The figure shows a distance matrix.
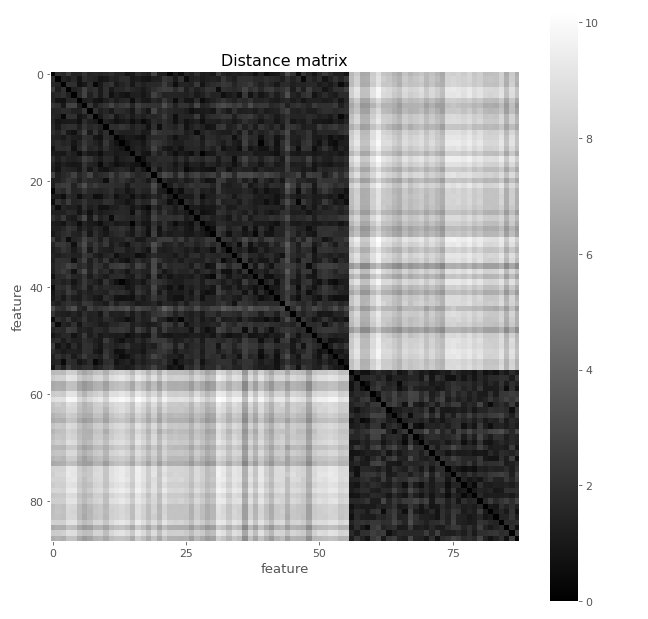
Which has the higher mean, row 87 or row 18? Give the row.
87
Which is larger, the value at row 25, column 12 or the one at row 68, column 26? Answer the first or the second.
the second
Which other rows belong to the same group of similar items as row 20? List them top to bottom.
0, 1, 2, 3, 4, 5, 6, 7, 8, 9, 10, 11, 12, 13, 14, 15, 16, 17, 18, 19, 21, 22, 23, 24, 25, 26, 27, 28, 29, 30, 31, 32, 33, 34, 35, 36, 37, 38, 39, 40, 41, 42, 43, 44, 45, 46, 47, 48, 49, 50, 51, 52, 53, 54, 55
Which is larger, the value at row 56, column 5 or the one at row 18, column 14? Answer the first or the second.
the first
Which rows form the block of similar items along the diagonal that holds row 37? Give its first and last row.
0 to 55
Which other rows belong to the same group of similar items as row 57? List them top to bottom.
56, 58, 59, 60, 61, 62, 63, 64, 65, 66, 67, 68, 69, 70, 71, 72, 73, 74, 75, 76, 77, 78, 79, 80, 81, 82, 83, 84, 85, 86, 87
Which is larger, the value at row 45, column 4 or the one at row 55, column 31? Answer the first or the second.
the second
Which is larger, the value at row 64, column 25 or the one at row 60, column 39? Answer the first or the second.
the second
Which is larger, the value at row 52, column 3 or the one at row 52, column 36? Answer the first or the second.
the second
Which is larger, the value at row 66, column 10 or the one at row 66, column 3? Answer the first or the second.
the second
